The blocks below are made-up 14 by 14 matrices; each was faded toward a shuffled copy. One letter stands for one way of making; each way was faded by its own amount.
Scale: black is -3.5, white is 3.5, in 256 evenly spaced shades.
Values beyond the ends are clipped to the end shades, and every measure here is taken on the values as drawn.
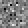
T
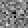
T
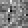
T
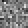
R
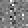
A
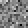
R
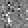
A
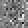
A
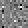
A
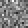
R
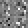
A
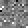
T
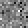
T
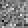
R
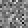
R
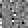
A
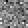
R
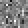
T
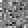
A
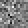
R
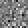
T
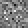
R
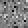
A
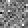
T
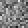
R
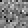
R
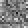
R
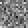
R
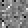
T
